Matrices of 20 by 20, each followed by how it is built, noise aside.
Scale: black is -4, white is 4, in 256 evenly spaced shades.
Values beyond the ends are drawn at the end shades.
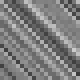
Toeplitz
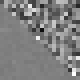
upper triangular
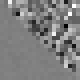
upper triangular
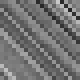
Toeplitz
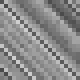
Toeplitz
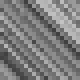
Toeplitz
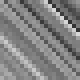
Toeplitz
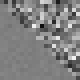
upper triangular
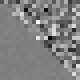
upper triangular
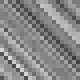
Toeplitz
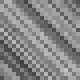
Toeplitz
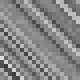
Toeplitz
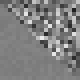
upper triangular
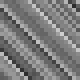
Toeplitz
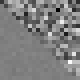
upper triangular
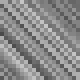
Toeplitz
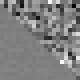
upper triangular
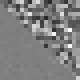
upper triangular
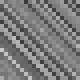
Toeplitz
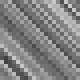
Toeplitz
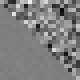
upper triangular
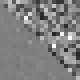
upper triangular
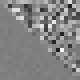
upper triangular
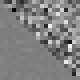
upper triangular
